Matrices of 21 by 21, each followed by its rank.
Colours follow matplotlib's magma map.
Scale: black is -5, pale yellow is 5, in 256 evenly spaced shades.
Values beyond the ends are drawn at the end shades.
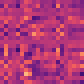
three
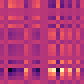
one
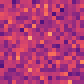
full rank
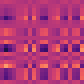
one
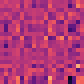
three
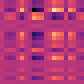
one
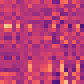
three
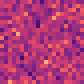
full rank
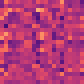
three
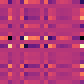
one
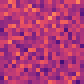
full rank
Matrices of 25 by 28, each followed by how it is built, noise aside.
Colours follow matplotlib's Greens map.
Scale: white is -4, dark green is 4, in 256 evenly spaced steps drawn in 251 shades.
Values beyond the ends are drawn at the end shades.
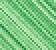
Toeplitz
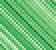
Toeplitz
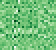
low rank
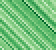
Toeplitz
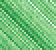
Toeplitz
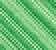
Toeplitz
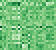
low rank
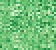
low rank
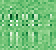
low rank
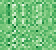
low rank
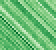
Toeplitz
